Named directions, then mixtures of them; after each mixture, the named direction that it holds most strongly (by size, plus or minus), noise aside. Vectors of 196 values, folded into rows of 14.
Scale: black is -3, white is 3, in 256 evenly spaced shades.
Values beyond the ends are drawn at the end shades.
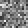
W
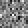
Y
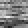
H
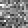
W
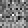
Y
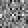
Y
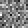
W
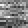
H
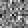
Y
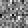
Y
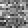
W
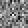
Y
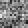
Y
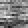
H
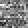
W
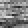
H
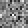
Y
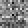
Y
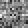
Y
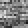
H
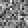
Y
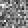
W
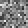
W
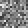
W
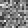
W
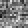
Y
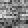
H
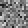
W
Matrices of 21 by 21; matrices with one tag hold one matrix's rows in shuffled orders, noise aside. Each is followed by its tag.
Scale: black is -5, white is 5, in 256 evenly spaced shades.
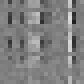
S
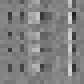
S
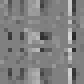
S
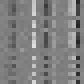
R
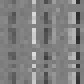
R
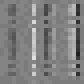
R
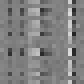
S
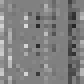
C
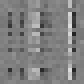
S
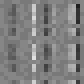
R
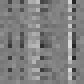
S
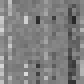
C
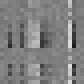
S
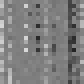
C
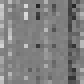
C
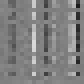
R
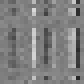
R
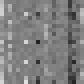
C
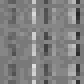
R
